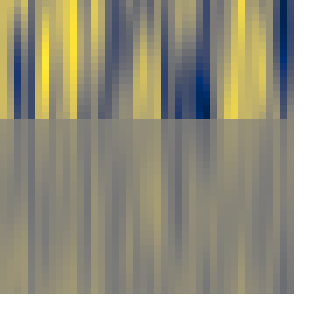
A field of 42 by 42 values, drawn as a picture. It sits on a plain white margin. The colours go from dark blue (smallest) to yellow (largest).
Mirror symmetry: none. Ninth with the highest average: top left. Grain: streaks running down. Seam: horizontal, 40% of the way down, the bottom part calmer. Roughest part: top left.
